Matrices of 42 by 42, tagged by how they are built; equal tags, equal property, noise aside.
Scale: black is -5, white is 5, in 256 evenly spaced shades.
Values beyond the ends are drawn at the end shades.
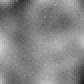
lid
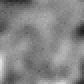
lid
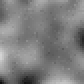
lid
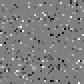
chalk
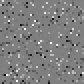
chalk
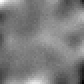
lid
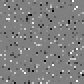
chalk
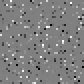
chalk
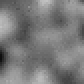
lid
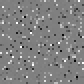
chalk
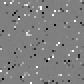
chalk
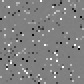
chalk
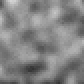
lid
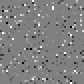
chalk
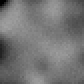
lid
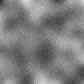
lid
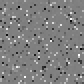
chalk
